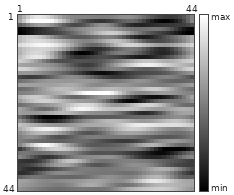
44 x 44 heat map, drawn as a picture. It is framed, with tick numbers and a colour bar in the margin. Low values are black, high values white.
The bottom middle is the calmest part. No overall slope runs across the table. Neither half mirrors the other. The grain runs across in streaks.
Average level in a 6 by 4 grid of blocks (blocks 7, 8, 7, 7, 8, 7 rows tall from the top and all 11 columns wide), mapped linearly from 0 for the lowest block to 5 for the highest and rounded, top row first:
4220 / 5023 / 4422 / 3444 / 3221 / 2334
